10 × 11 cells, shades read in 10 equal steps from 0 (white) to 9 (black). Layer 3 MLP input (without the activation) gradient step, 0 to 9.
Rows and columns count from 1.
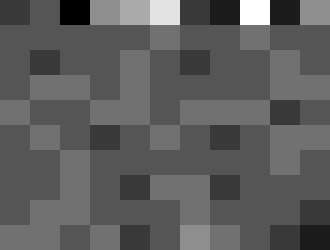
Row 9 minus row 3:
0 -2 -1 0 1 0 -2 0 0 1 1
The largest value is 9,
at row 1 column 3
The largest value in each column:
7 7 9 7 7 6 7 8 6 8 8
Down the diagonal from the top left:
7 6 6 6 5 5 6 7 6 7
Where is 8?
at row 1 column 8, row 1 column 10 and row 10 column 11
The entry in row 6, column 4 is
7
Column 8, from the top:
8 6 6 6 5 7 6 7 6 5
